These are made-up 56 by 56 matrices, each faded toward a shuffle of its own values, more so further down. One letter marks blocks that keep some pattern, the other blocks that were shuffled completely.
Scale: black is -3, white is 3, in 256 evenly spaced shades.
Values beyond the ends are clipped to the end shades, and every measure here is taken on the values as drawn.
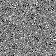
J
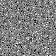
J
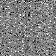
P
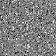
P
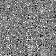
P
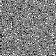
P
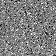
J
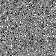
J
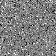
P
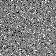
J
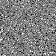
P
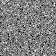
J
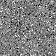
J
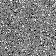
J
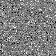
P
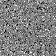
P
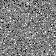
J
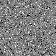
J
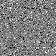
P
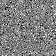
J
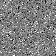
J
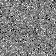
J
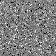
P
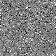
J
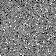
J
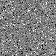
J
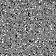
P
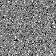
P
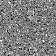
J
